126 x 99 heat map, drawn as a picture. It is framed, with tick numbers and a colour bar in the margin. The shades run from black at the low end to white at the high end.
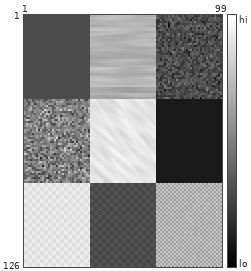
It is made of 3 by 3 panels. Panel 1,1: low, flat. Panel 1,2: high, streaked across, faint in contrast. Panel 1,3: low, fine-grained. Panel 2,1: middling, fine-grained, strong in contrast. Panel 2,2: very high, slanting down to the right, faint in contrast. Panel 2,3: very low, flat. Panel 3,1: very high, checkered, faint in contrast. Panel 3,2: low, checkered, faint in contrast. Panel 3,3: high, checkered.
